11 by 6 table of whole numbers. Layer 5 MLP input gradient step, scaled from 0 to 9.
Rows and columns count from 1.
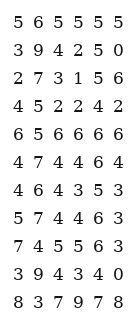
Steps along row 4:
up down same up down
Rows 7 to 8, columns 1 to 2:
4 6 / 5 7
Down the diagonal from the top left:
5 9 3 2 6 4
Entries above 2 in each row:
6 4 4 3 6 6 6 6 6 5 6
